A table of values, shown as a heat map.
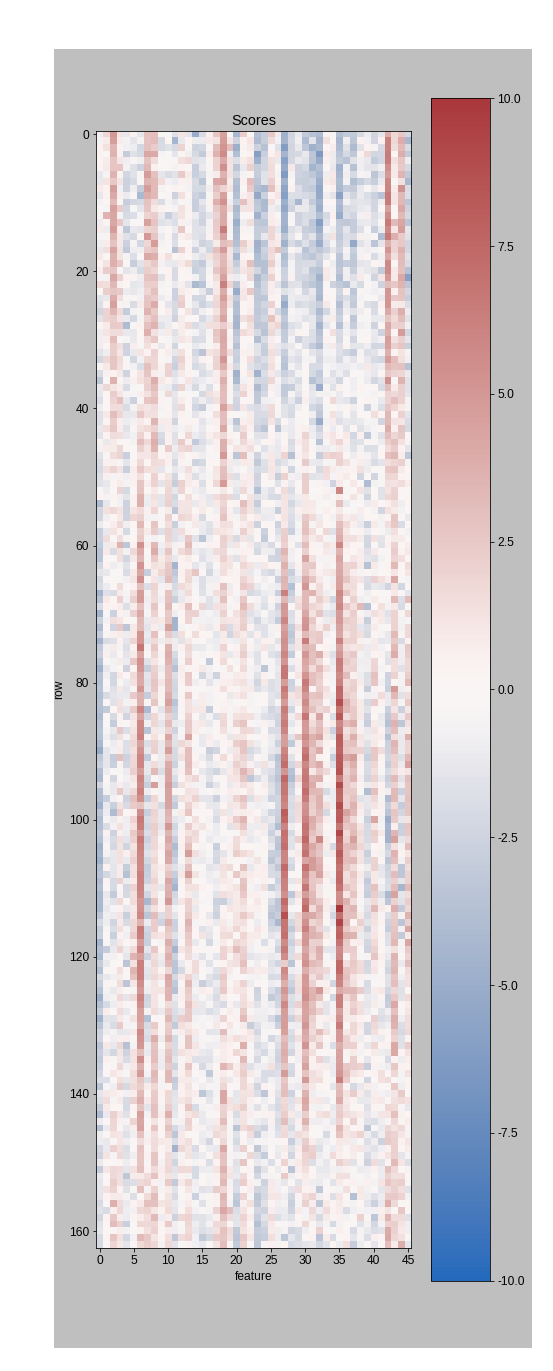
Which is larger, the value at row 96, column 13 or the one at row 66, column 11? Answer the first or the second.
the first
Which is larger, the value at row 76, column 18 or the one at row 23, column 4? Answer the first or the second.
the first
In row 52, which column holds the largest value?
35
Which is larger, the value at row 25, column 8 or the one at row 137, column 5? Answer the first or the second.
the first
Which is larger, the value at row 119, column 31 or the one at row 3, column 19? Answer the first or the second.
the first
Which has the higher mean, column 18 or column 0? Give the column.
18
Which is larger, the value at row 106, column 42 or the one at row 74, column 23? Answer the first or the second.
the second
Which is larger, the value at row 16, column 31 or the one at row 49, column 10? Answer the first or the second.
the second
